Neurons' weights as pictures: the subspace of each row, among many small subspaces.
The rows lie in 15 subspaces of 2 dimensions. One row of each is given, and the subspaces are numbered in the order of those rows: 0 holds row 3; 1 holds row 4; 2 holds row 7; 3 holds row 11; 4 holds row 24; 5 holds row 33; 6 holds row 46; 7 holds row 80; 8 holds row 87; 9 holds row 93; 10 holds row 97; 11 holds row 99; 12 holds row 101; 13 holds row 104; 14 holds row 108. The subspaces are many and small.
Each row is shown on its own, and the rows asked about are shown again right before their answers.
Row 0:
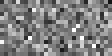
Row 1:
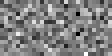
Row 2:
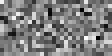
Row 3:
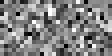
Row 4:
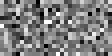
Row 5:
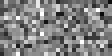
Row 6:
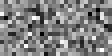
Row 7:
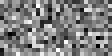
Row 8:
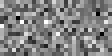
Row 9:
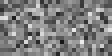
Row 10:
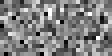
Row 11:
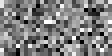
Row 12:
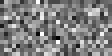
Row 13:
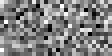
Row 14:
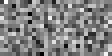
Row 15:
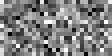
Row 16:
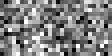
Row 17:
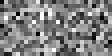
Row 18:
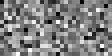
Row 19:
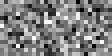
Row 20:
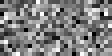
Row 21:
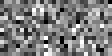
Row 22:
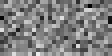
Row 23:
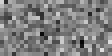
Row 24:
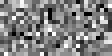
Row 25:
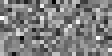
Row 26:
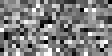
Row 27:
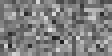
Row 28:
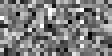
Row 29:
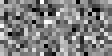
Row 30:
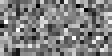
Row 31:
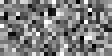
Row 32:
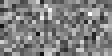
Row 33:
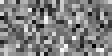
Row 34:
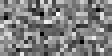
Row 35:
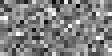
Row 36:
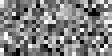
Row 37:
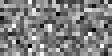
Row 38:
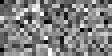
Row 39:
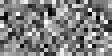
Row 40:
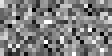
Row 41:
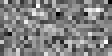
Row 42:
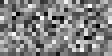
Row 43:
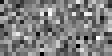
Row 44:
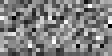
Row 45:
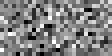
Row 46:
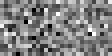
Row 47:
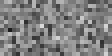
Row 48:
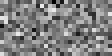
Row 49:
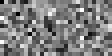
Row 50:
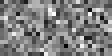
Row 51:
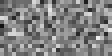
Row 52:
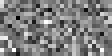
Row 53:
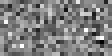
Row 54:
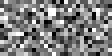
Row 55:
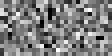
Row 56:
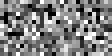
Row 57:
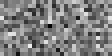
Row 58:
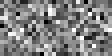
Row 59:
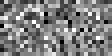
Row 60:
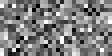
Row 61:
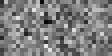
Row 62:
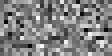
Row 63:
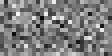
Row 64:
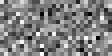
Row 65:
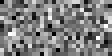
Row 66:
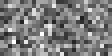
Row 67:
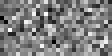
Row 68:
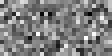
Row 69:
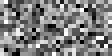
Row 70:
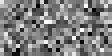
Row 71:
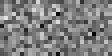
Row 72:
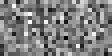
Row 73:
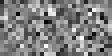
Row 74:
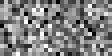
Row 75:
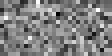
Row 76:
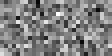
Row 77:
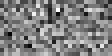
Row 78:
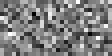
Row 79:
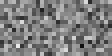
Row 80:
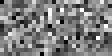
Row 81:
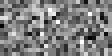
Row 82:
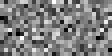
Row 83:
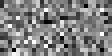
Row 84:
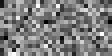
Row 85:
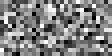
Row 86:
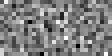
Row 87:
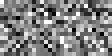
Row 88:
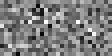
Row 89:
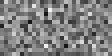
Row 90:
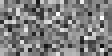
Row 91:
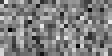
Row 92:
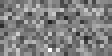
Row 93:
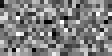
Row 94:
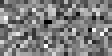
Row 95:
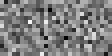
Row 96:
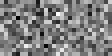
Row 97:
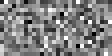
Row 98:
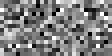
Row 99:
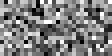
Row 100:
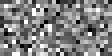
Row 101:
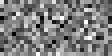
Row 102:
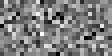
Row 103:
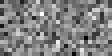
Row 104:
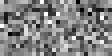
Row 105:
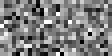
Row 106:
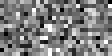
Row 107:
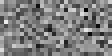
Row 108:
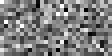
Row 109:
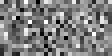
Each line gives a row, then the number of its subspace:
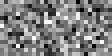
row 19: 13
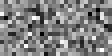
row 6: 11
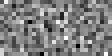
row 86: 10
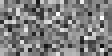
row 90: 12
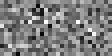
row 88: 6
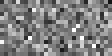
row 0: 5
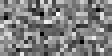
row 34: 11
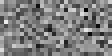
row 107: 14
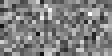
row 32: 7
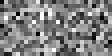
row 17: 7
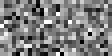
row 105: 1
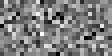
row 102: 12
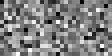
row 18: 12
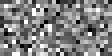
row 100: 6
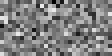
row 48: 8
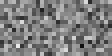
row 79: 5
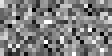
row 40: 8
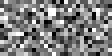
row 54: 8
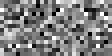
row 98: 7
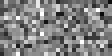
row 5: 2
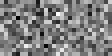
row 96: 1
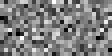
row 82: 9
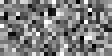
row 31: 0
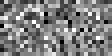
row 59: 14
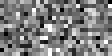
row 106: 5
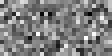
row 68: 4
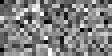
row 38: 14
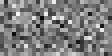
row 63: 12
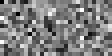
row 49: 5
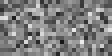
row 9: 11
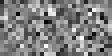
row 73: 0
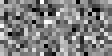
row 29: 13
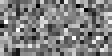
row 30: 3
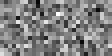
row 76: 2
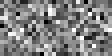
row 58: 0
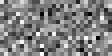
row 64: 4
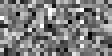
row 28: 5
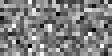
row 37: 6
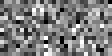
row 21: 5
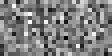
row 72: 10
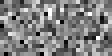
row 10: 7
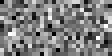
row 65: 7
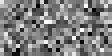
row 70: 3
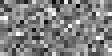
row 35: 9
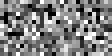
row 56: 13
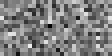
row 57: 2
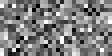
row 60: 8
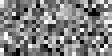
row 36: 3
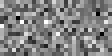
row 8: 9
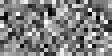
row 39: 0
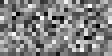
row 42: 12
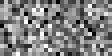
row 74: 6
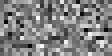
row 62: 14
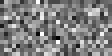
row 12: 7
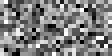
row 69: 3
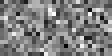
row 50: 0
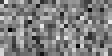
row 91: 10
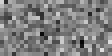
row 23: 11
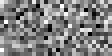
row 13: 14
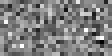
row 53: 14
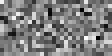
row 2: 7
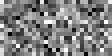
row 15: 13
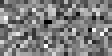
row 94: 8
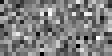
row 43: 4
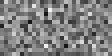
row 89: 1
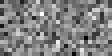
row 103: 4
